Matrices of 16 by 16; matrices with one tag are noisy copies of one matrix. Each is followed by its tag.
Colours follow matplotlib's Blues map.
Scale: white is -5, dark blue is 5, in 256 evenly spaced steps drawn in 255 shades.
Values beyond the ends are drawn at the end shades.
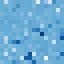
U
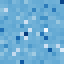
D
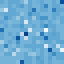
D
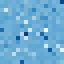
D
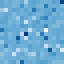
D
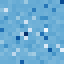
D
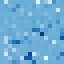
U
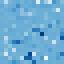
U
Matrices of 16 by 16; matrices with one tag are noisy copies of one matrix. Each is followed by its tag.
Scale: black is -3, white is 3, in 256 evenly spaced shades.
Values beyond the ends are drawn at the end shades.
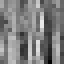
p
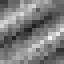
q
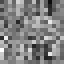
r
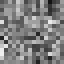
r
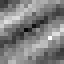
q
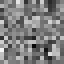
r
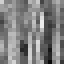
p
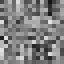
r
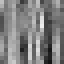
p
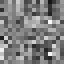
r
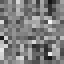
r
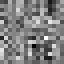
r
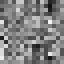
r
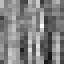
p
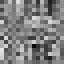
r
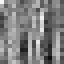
p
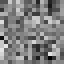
r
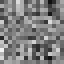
r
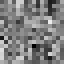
r
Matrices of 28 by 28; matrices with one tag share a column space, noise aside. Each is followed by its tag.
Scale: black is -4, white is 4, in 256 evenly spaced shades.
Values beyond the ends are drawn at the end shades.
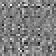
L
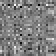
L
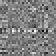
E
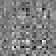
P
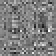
E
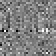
E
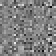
L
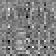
P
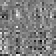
P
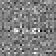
E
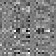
E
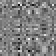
L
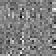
P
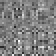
P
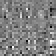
P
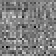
P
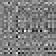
E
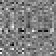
E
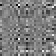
L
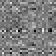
E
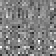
P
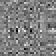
E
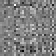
L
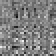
P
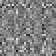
L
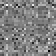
L
